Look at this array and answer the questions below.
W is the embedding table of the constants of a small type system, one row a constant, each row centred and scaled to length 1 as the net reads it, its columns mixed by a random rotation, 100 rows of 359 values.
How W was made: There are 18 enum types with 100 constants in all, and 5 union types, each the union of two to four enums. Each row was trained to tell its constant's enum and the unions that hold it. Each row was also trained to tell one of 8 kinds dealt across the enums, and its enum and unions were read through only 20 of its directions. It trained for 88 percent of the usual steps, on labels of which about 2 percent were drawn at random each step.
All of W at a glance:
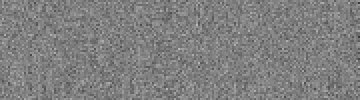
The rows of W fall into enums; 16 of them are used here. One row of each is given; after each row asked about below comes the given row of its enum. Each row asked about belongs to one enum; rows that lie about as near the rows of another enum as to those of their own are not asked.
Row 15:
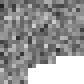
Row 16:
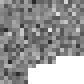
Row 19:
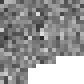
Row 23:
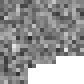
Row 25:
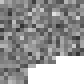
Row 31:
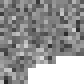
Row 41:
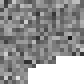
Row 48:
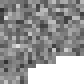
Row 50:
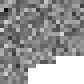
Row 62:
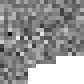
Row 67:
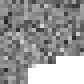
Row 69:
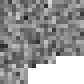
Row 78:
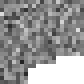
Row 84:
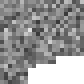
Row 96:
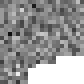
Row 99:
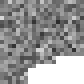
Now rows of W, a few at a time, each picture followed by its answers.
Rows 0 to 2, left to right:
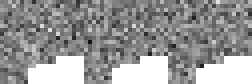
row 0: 67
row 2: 69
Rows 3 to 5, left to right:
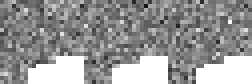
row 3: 69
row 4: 48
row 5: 78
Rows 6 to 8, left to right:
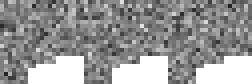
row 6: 16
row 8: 19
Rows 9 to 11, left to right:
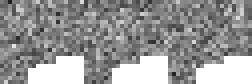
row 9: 84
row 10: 15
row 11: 16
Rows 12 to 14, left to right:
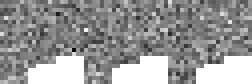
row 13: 96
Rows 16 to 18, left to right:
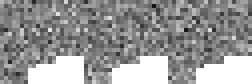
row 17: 99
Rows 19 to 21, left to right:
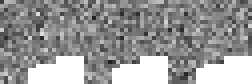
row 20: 41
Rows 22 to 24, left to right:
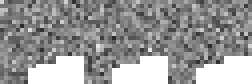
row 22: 84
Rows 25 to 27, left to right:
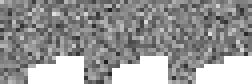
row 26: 78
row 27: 62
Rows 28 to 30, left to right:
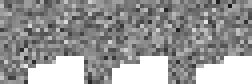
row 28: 16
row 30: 48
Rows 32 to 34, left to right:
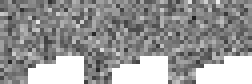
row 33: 50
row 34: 25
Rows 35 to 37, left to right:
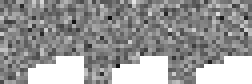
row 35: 99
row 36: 69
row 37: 23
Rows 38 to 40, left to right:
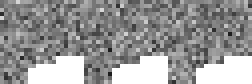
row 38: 62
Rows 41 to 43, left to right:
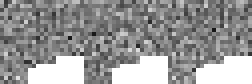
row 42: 48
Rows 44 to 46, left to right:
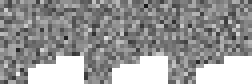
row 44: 96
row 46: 96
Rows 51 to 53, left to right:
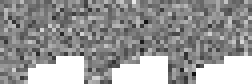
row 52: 25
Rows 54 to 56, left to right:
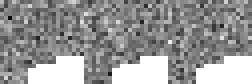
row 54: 41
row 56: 16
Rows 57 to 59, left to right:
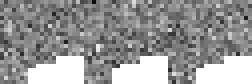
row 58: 23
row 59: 78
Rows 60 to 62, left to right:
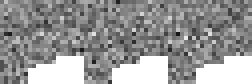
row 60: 19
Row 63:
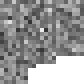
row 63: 69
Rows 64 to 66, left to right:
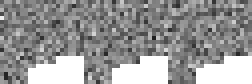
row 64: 62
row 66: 84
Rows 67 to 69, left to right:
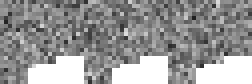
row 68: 19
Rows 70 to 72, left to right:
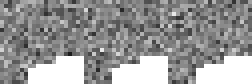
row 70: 84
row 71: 50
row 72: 19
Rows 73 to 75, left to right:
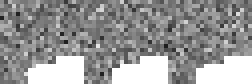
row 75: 15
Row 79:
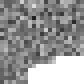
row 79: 99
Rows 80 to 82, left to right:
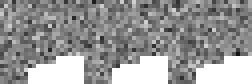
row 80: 15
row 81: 78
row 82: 84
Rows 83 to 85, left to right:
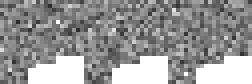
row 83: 50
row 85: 96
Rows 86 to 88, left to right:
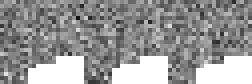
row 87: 78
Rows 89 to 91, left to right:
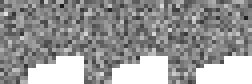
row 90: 96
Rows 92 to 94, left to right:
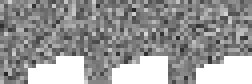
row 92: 16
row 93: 15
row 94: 19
